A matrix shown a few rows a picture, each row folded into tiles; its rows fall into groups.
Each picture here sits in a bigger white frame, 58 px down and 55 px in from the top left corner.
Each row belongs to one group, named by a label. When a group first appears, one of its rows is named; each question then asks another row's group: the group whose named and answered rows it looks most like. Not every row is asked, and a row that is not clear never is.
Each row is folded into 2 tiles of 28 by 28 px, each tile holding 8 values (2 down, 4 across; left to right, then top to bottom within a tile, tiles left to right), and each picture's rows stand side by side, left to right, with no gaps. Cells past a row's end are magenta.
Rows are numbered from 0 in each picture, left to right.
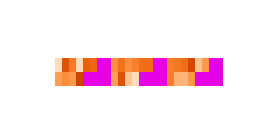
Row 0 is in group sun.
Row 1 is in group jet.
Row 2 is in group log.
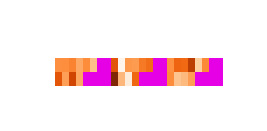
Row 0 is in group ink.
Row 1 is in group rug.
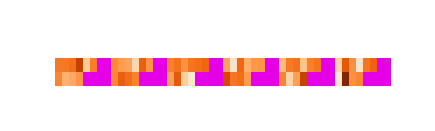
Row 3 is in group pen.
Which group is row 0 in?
log
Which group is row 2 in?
jet
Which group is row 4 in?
sun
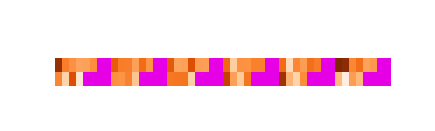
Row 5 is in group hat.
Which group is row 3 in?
rug
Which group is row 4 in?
rug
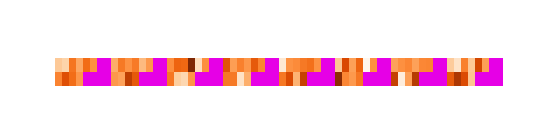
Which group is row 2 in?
log
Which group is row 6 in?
sun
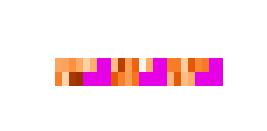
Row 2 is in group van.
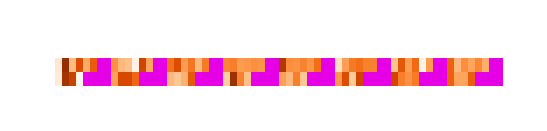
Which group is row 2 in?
hat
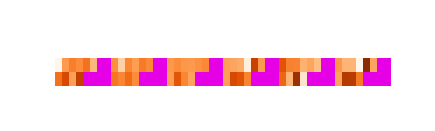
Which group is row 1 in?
pen
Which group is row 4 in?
ink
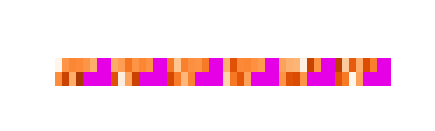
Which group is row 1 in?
sun
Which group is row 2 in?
rug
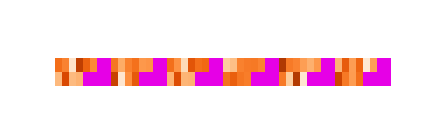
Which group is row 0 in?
van
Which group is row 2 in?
van
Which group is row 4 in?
ink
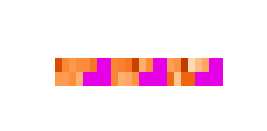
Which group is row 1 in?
log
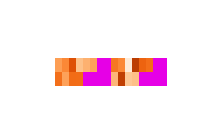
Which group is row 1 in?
van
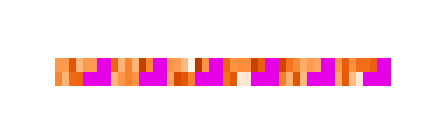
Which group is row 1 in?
pen
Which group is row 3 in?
jet
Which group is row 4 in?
ink
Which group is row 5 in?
jet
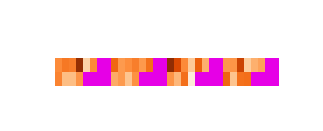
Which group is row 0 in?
log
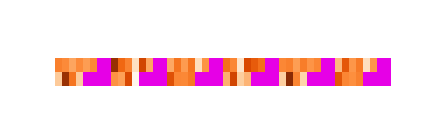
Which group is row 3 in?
van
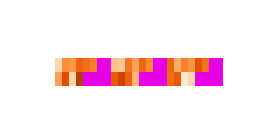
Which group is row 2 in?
jet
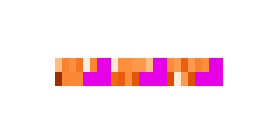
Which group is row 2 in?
sun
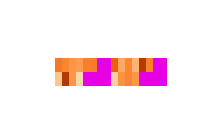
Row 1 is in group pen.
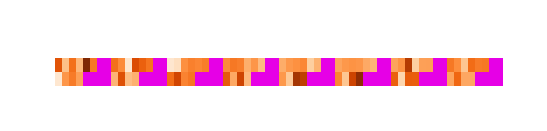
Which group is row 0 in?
pen
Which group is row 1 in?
van
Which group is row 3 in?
ink
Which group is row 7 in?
van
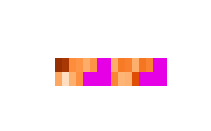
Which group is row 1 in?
sun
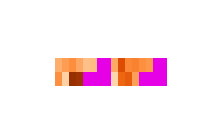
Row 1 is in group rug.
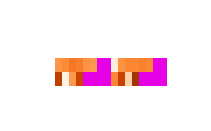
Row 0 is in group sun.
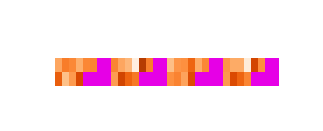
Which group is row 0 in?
sun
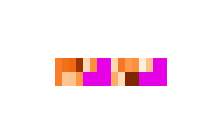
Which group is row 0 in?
log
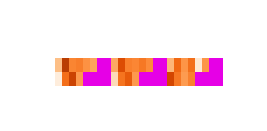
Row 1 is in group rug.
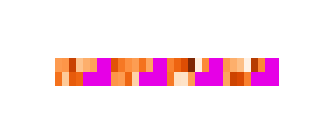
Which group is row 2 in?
log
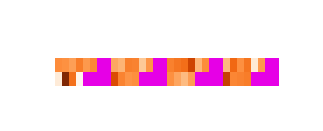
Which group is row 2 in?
log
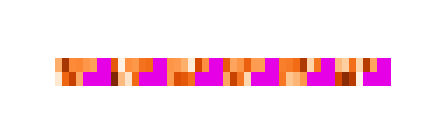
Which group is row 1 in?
rug
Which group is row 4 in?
log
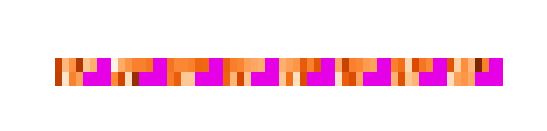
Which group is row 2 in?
jet
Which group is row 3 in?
ink
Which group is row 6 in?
van
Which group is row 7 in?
pen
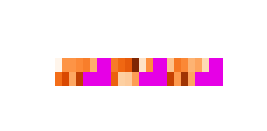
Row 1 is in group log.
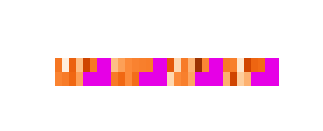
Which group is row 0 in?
pen
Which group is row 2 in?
pen
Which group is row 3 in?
van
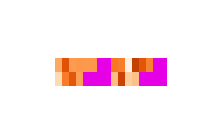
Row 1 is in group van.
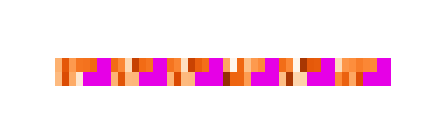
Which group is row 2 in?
van
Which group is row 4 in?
van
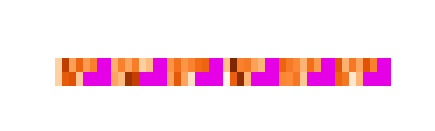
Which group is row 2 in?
jet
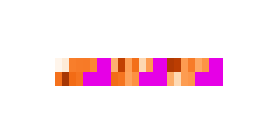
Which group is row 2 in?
hat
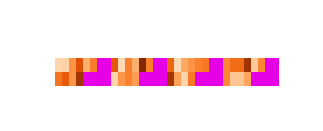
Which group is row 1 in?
pen
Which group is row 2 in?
rug
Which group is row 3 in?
log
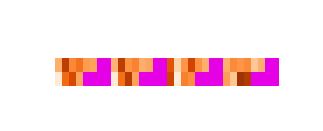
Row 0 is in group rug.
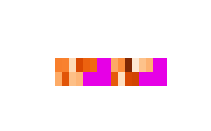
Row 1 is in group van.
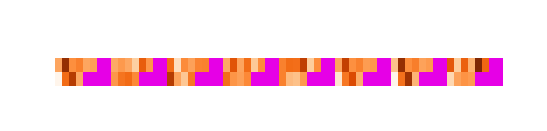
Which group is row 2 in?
rug
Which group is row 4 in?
log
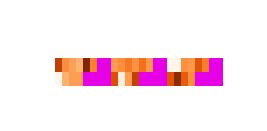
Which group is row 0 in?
pen
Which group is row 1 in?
sun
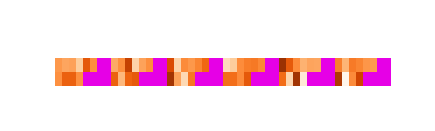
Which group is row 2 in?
rug
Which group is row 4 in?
ink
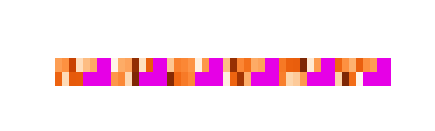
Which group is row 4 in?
log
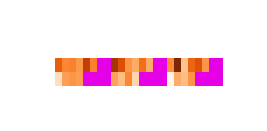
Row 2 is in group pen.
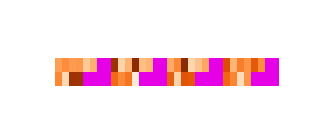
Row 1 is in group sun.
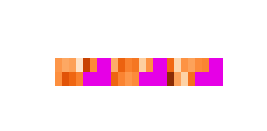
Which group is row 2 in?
rug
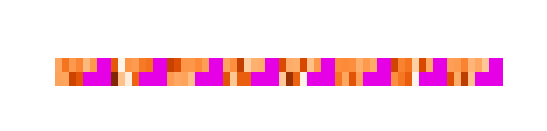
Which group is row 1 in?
rug
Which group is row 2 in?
hat
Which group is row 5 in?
ink
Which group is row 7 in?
ink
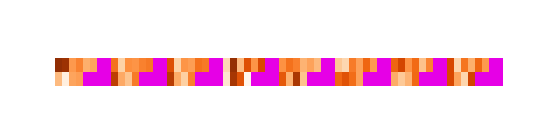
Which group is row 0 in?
hat
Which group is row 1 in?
rug
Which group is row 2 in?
rug
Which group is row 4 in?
ink
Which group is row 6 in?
hat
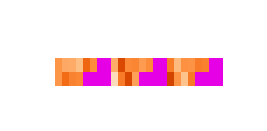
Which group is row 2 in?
rug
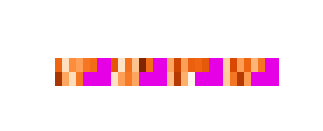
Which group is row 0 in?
rug
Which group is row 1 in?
pen
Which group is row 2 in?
jet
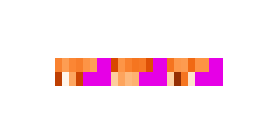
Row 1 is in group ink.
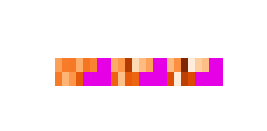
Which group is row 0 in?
sun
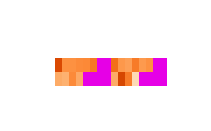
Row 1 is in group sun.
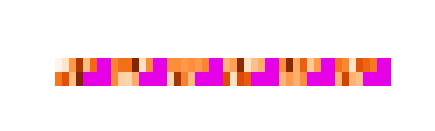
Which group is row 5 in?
van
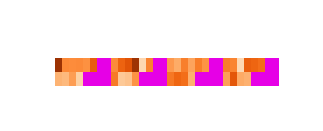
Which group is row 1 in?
log
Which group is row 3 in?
van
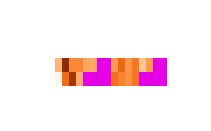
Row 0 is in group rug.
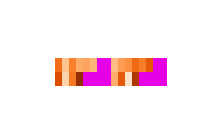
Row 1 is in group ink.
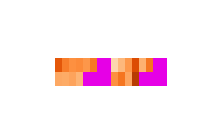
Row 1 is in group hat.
